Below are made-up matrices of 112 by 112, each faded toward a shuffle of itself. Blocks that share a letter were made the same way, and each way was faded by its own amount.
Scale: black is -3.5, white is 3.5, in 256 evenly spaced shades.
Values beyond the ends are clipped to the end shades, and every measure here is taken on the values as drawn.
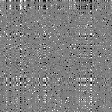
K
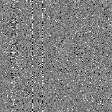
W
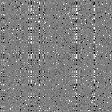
K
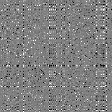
K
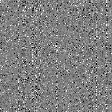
W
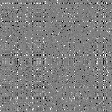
K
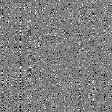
W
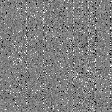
W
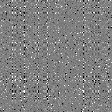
K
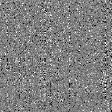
W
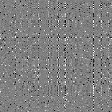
K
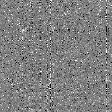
W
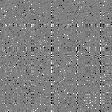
K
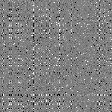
K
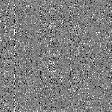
W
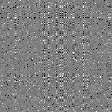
K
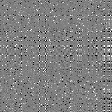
K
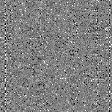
W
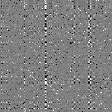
K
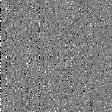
W
